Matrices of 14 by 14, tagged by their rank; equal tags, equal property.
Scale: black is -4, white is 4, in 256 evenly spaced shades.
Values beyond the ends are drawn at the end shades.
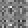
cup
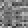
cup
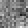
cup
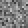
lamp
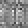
cup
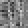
cup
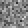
lamp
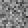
lamp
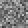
lamp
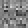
cup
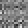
cup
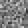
lamp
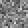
lamp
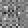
cup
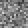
lamp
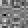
cup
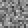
lamp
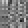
cup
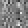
cup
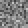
lamp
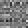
cup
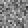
lamp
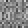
cup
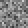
lamp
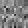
cup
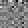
cup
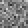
lamp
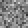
lamp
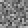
lamp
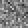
lamp
